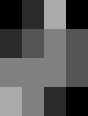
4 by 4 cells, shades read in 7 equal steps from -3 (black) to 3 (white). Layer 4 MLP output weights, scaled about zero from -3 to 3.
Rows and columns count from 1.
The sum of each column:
-4 -3 -1 -8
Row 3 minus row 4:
-1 0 2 2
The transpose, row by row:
-3 -2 0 1 / -2 -1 0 0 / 1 0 0 -2 / -3 -1 -1 -3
